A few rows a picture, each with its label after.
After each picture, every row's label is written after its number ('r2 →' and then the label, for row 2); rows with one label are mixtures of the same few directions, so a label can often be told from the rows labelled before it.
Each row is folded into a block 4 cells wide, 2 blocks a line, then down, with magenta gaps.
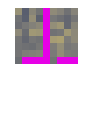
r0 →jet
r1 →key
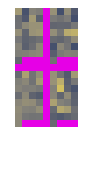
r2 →jet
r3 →jet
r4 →jet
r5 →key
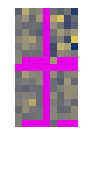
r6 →jet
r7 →jet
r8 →jet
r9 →jet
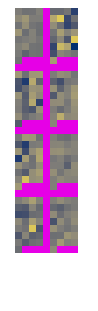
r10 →key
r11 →jet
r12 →jet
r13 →key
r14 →key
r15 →jet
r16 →jet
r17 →key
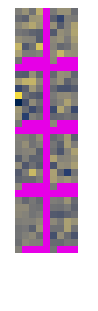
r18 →jet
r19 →key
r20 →key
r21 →jet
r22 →key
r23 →key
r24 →jet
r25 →jet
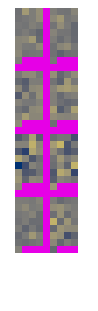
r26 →jet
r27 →key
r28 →key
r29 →jet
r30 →key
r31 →jet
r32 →key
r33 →key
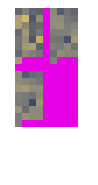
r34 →jet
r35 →jet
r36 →jet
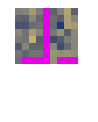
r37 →jet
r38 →key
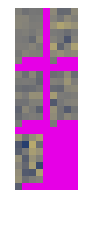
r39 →jet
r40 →jet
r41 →jet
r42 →key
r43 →jet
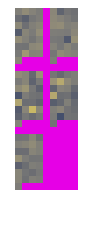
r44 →key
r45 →jet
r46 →key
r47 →key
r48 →key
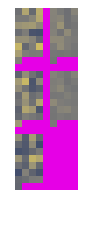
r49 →jet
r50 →key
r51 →jet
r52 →key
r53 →jet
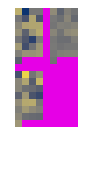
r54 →jet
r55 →jet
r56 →jet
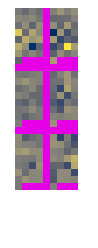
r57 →key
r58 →key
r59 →key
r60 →key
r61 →jet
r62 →jet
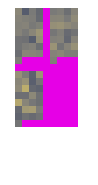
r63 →jet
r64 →jet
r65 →key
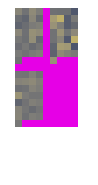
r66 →jet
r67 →jet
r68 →key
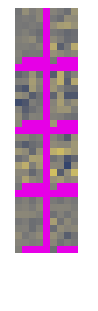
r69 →jet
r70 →jet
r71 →key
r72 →jet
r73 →key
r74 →jet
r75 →jet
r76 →key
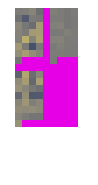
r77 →key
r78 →key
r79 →jet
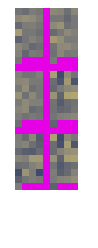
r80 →key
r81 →key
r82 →key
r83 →jet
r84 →jet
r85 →jet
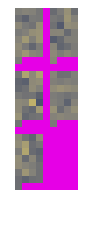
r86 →key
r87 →key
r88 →jet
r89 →jet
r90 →key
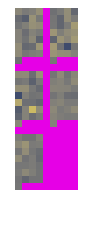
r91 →jet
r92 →key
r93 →key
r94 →jet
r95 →key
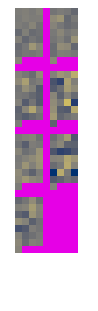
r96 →key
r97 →jet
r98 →key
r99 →jet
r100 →key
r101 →jet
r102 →key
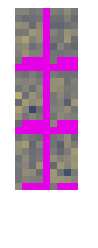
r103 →key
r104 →jet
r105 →key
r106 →jet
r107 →jet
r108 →key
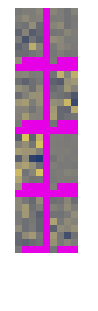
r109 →key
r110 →key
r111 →key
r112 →jet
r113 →jet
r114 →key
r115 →key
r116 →key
